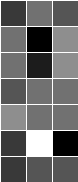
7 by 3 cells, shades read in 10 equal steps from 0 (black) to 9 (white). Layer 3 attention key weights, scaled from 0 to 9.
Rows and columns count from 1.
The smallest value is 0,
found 2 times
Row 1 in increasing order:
2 3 4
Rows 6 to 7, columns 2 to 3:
9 0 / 3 3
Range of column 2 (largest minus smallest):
9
